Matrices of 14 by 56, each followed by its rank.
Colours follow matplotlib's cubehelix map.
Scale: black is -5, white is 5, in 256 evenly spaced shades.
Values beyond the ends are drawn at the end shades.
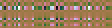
one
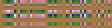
one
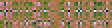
two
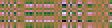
one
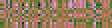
two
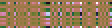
one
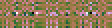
two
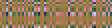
one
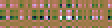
one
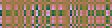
one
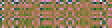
two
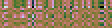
two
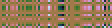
one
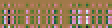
one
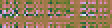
two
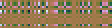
one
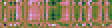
two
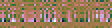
two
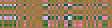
one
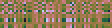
two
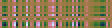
one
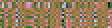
two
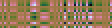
one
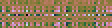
two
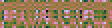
two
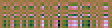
one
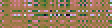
two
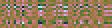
two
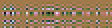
one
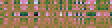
two
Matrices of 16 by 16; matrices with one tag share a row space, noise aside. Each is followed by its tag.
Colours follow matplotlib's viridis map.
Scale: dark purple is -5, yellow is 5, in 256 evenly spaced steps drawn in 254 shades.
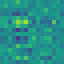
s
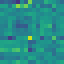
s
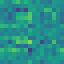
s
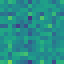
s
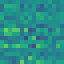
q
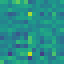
s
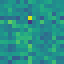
s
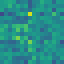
s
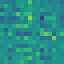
s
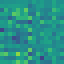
s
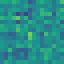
s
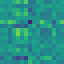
s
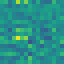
s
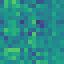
q
